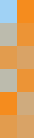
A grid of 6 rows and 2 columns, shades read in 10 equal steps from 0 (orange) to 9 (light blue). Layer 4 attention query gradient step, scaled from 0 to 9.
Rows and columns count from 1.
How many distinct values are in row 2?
2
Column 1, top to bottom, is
9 6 2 6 0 2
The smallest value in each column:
0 0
